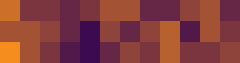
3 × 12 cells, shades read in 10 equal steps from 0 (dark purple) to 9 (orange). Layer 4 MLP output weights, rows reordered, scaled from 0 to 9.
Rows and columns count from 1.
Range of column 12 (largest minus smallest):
2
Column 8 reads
2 4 3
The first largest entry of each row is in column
1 9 1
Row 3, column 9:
6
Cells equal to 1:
2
